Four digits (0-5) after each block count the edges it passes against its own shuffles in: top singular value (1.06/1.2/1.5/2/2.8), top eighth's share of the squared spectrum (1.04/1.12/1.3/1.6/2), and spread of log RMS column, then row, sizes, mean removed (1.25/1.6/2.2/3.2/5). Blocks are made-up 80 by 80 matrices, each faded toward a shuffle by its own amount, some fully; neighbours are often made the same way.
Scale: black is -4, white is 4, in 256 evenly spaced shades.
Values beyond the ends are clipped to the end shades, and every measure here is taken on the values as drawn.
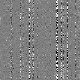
4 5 4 0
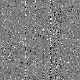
3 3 3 0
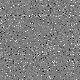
3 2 1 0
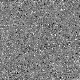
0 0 0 1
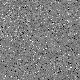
2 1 0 0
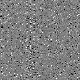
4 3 2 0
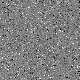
2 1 0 0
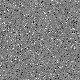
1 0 0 0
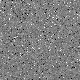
0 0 0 0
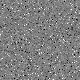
0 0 0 0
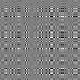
5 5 4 4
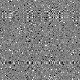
4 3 2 2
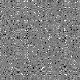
4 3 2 2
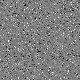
0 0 0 0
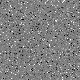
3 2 0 1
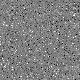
3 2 0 0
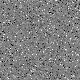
1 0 0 0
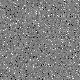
3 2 0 1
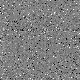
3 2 0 0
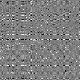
5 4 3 3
